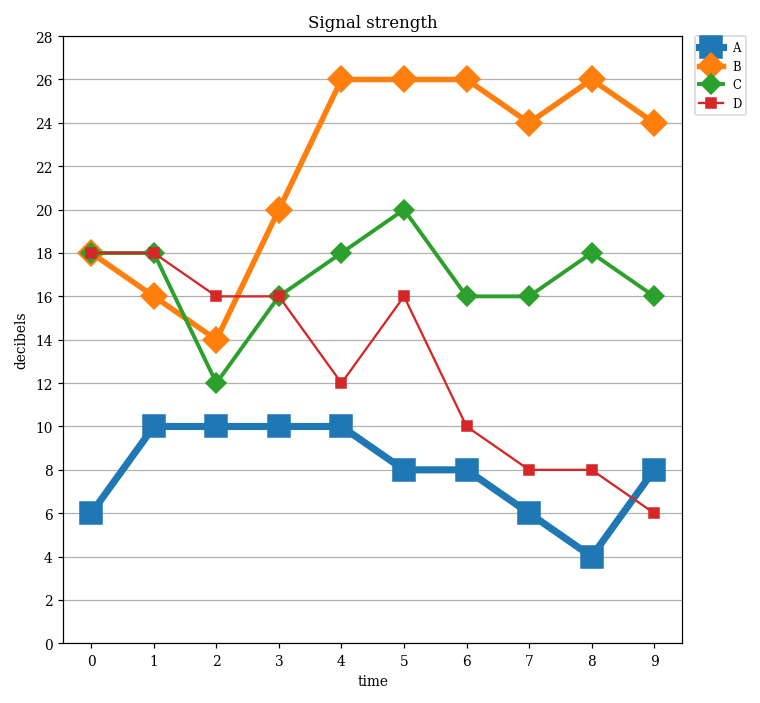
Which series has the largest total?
B
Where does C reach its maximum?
5
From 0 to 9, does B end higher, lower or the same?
higher
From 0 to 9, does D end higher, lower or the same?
lower
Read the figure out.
Title: Signal strength
x-axis: time, ticks 0 1 2 3 4 5 6 7 8 9
y-axis: decibels, ticks 0 2 4 6 8 10 12 14 16 18 20 22 24 26 28
Legend: A, B, C, D
Values:
A: 6 10 10 10 10 8 8 6 4 8
B: 18 16 14 20 26 26 26 24 26 24
C: 18 18 12 16 18 20 16 16 18 16
D: 18 18 16 16 12 16 10 8 8 6
